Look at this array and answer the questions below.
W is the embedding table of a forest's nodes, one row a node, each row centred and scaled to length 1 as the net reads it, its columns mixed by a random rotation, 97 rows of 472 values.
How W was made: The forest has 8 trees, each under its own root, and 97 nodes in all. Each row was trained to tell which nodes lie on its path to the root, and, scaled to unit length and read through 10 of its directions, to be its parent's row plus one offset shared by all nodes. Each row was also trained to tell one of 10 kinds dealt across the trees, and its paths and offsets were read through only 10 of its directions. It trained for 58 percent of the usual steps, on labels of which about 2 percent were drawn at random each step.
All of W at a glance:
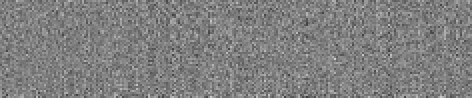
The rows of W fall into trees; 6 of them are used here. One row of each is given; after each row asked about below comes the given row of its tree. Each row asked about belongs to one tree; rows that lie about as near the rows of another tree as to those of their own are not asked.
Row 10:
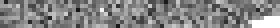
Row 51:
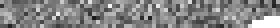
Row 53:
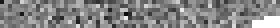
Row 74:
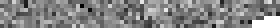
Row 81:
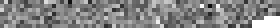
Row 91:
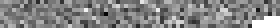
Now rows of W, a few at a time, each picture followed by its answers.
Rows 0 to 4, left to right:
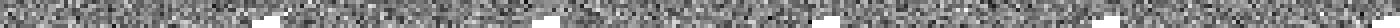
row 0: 53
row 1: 53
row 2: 51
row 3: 10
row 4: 51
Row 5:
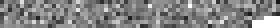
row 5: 81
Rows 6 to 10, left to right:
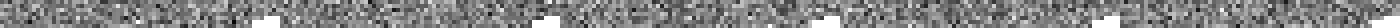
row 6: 91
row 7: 74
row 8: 53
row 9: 53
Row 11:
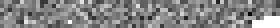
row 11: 51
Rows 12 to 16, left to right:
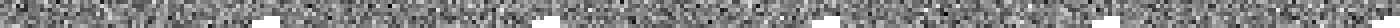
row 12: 81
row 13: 91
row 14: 91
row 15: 91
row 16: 91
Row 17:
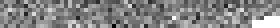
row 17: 53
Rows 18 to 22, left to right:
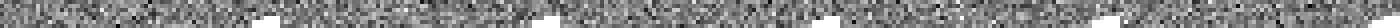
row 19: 10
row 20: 51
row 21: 10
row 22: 10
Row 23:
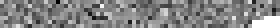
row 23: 51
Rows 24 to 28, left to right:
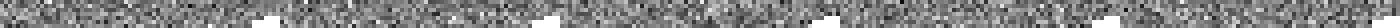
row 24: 53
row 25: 10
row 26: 74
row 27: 91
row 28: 51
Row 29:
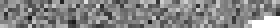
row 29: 91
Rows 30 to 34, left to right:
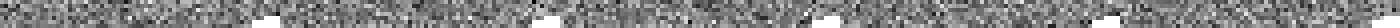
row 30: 74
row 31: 53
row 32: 53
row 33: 74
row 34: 10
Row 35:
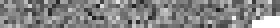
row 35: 51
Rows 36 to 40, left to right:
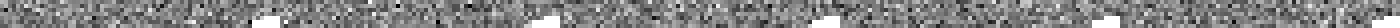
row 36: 51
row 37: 10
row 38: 51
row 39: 81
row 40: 91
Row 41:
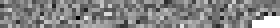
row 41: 51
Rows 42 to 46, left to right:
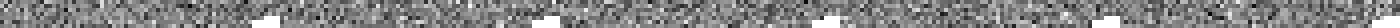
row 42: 10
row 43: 91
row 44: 53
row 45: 81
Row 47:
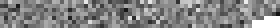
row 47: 74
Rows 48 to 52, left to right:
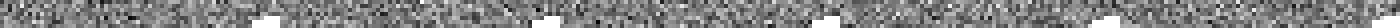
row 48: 81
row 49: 74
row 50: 74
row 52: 10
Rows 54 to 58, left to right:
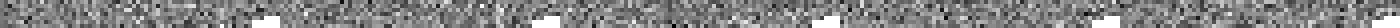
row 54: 91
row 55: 91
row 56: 53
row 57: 91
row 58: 51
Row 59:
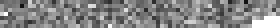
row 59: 53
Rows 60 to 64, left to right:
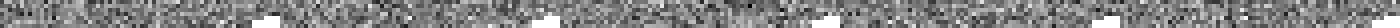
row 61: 53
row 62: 10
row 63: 74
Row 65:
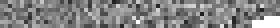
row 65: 91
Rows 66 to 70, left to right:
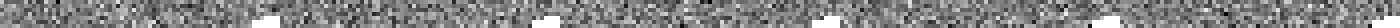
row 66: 10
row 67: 91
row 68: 53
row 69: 10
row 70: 91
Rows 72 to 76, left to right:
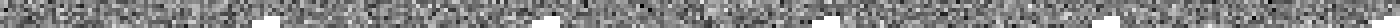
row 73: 51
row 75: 81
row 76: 53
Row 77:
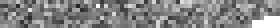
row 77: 81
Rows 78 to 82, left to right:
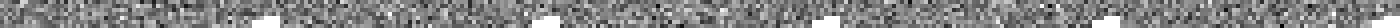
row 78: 10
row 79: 51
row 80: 51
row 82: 10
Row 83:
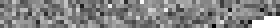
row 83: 74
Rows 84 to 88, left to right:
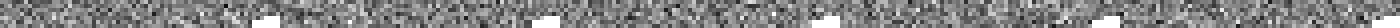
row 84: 51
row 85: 51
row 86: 10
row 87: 81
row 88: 51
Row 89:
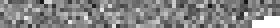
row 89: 51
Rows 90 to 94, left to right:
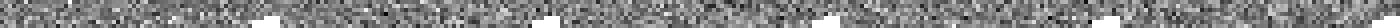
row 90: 10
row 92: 10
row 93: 51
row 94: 81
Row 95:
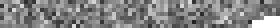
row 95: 81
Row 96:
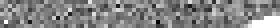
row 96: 10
